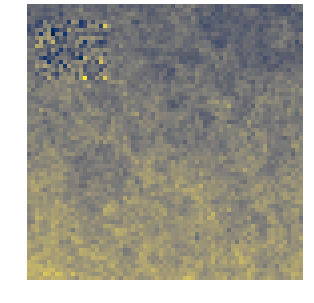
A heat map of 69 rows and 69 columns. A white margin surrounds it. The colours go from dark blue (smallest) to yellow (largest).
Histogram: bell-shaped. Odd patch: rougher, in the top left. Slope: up to the bottom. Roughest part: top left. Average level on the scale: 50%.
